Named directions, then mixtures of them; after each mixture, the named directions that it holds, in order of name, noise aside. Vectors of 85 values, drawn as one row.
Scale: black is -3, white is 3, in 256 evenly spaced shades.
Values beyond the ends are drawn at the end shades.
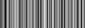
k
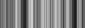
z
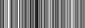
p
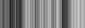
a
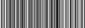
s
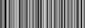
k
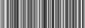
k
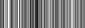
p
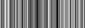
p, s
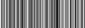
s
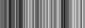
a, k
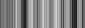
z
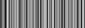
k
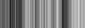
a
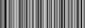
k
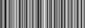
k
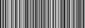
p, s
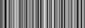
k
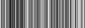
a, s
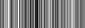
p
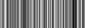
k, z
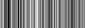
p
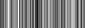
k, p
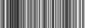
a, k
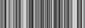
k, z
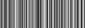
k, s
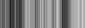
a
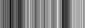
a
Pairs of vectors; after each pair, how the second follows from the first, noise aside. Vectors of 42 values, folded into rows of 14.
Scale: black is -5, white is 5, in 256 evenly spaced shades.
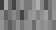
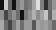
scaled up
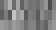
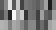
scaled up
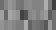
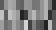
scaled up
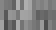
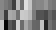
scaled up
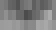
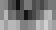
scaled up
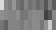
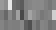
shuffled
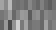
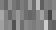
shuffled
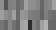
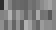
shuffled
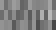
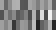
scaled up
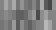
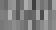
shuffled
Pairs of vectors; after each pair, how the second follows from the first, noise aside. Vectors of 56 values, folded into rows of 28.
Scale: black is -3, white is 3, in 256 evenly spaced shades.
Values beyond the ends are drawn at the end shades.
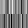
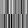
copied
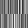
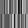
sign-scrambled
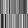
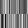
copied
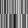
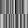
shuffled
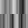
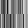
shuffled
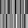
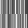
sign-scrambled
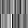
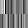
wrapped around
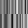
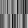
sign-scrambled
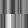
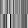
sign-scrambled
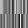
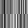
shuffled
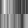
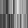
wrapped around
